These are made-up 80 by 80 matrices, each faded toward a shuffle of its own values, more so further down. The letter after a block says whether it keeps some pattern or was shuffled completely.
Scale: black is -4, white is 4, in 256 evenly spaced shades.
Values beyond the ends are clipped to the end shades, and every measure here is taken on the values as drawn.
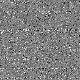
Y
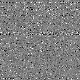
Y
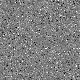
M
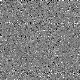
Y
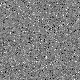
M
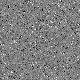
M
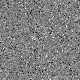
M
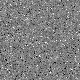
M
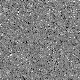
M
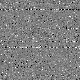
Y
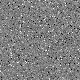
M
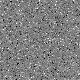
M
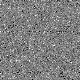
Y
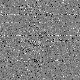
Y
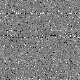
Y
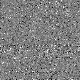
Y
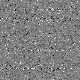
Y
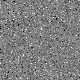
M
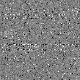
Y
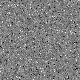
M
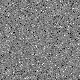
M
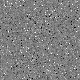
M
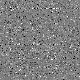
Y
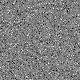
M
